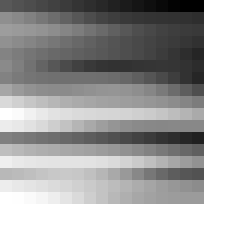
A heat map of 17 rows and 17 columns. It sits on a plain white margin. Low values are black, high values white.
The ninth with the highest average is the bottom left. The ninth with the lowest average is the top right. Values rise toward the bottom left. Streaks run across, left to right. The top right is the smoothest part.
